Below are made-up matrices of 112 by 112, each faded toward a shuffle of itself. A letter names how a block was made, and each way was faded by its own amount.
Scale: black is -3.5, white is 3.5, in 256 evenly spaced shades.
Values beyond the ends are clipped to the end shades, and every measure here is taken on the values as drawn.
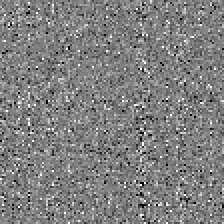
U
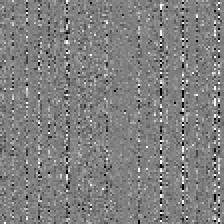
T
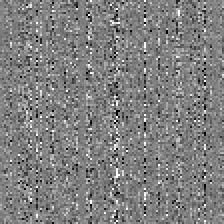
T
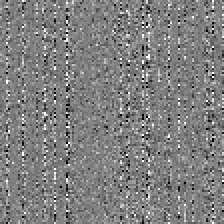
T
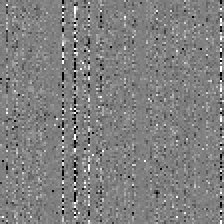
T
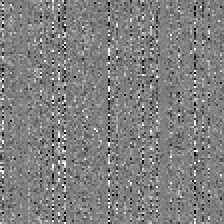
T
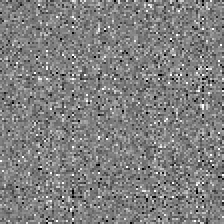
U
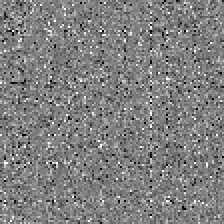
U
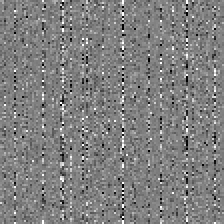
T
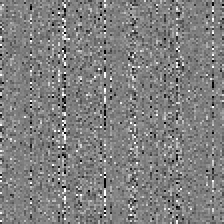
T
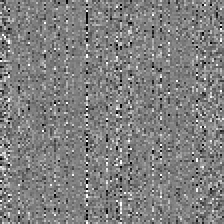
T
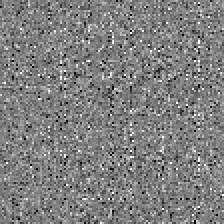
U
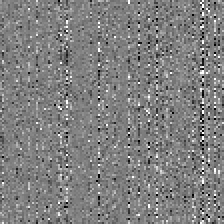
T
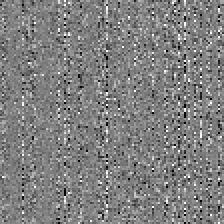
T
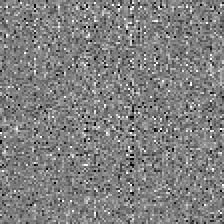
U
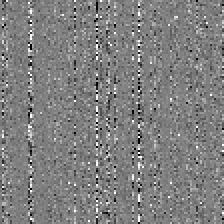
T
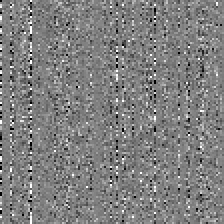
T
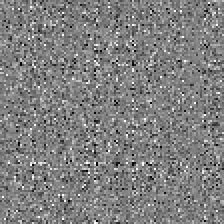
U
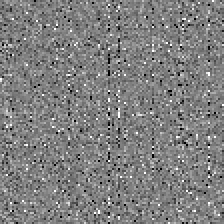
U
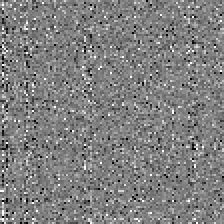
U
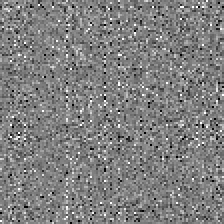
U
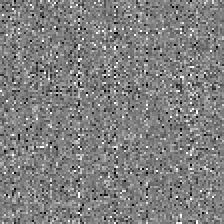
U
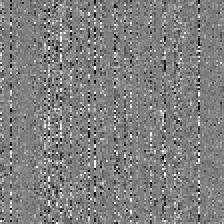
T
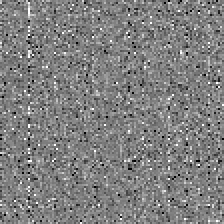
U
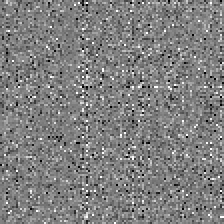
U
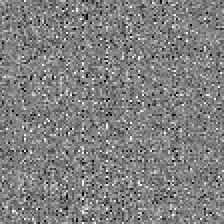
U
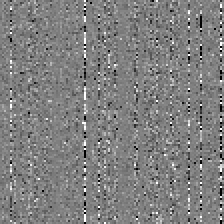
T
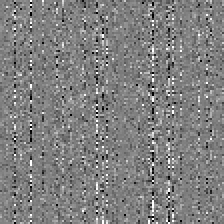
T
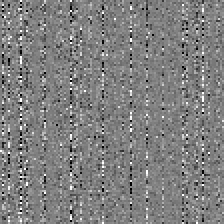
T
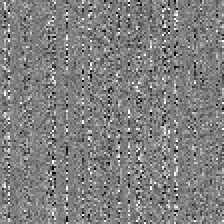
T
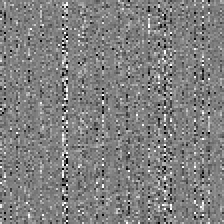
T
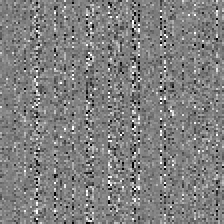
T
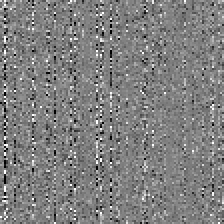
T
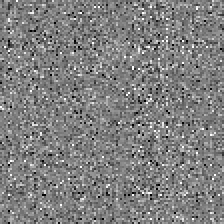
U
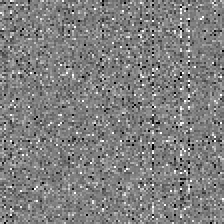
U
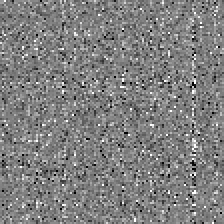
U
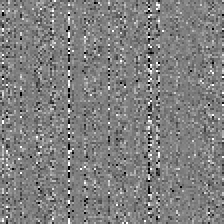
T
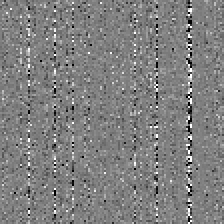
T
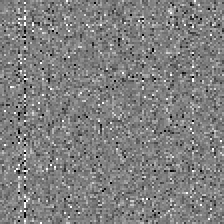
U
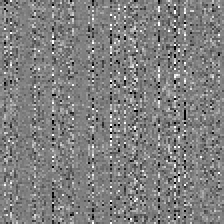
T
